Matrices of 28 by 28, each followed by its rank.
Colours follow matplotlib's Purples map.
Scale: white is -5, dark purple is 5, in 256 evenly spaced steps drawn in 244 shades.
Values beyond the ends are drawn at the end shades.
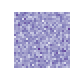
full rank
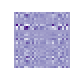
two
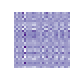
two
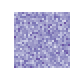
full rank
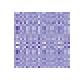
two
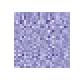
five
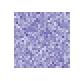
full rank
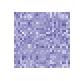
five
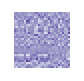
five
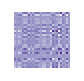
two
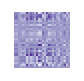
two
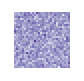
full rank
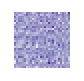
five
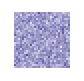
full rank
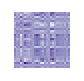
two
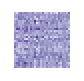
five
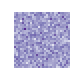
full rank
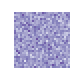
full rank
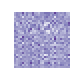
five
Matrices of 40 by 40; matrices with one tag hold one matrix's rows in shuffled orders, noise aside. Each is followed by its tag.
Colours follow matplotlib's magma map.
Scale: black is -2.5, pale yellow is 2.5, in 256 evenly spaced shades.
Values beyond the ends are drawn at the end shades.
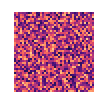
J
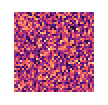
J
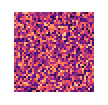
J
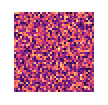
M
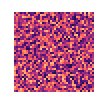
J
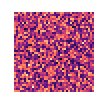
J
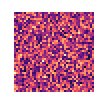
M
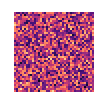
J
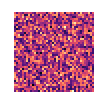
M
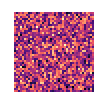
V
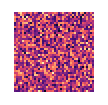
J
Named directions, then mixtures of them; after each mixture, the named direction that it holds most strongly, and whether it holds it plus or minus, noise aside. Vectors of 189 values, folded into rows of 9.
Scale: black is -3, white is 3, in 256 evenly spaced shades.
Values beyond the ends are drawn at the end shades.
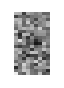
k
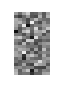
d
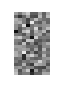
d, plus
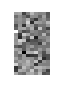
k, plus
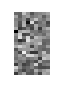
k, minus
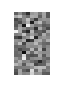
d, minus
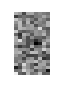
k, plus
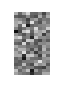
d, plus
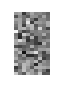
k, plus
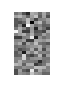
d, minus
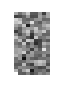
d, plus
